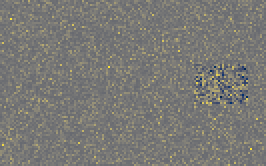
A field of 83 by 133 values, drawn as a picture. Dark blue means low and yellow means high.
Roughest part: middle right. Grain: fine. Odd patch: rougher, in the middle right. Mirror symmetry: none. Average level on the scale: 50%.
